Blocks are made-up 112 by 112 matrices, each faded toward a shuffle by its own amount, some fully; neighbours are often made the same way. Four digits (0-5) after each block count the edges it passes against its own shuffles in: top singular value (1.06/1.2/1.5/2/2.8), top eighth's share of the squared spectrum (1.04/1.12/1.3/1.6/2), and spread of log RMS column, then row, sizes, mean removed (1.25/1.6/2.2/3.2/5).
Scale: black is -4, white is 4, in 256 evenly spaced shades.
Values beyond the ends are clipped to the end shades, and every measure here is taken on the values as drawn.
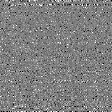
4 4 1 3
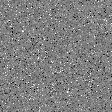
0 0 0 0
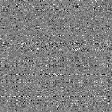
4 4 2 3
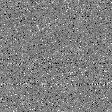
3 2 0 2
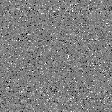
3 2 0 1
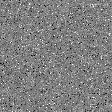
2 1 0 0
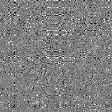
4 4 2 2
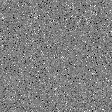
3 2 0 0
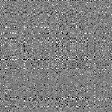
5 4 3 3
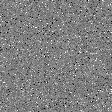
2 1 0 0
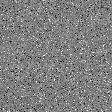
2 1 0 0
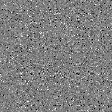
4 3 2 2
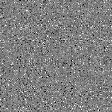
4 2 1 2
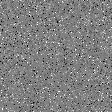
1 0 0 0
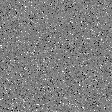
0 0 0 0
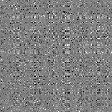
5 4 3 3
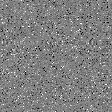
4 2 1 0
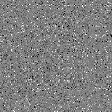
4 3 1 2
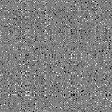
5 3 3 2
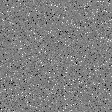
0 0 0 0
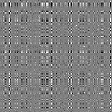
5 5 4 4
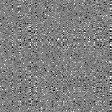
5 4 3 2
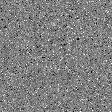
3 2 0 0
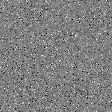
0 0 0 0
